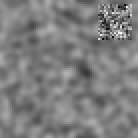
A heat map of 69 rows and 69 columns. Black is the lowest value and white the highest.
The top right is the roughest part. In the top right lies a patch that is rougher than the rest. Neither half mirrors the other. The texture is blotchy. The distribution is heavy-tailed on both sides. There is no overall slope. On average the colour sits 50% of the way up the scale.
